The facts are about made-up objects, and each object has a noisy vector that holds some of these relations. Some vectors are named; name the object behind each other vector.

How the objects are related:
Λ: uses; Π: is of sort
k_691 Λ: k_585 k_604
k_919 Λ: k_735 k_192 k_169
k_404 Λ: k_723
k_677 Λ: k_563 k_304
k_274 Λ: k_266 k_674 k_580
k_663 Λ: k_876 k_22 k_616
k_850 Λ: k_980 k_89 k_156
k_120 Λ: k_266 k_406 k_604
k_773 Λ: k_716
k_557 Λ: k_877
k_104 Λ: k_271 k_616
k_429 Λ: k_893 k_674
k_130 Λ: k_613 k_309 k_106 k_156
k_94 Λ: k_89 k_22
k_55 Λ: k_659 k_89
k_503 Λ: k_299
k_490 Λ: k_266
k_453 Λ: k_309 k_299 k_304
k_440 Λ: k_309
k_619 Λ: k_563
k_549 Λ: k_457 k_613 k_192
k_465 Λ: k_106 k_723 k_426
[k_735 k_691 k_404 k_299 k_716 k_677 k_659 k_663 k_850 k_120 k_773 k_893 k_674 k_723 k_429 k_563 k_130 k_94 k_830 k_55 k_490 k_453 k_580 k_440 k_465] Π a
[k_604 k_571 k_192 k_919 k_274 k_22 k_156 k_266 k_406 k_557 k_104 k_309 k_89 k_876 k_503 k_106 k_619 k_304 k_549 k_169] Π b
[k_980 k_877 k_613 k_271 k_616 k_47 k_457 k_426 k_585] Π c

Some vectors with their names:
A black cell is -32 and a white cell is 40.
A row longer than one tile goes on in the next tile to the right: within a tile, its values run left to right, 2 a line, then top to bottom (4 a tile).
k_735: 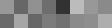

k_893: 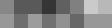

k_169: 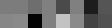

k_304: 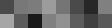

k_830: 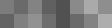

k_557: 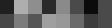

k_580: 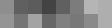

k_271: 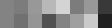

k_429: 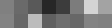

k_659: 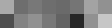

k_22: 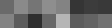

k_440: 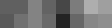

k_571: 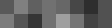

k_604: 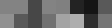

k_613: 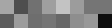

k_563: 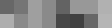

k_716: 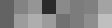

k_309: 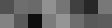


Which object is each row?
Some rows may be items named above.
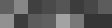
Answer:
k_274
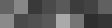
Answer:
k_274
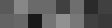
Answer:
k_549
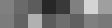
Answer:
k_429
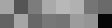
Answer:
k_457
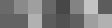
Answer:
k_663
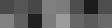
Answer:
k_106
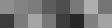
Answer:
k_55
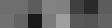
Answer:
k_156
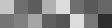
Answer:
k_585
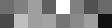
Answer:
k_877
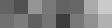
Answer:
k_299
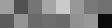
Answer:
k_613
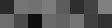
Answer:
k_503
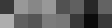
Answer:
k_619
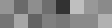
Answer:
k_735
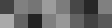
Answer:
k_304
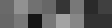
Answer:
k_919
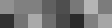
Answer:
k_55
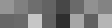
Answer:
k_691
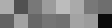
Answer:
k_457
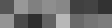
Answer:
k_876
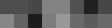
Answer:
k_106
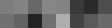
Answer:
k_89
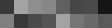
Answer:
k_104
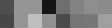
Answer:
k_773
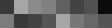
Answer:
k_104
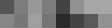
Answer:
k_677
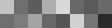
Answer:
k_585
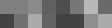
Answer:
k_94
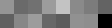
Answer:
k_47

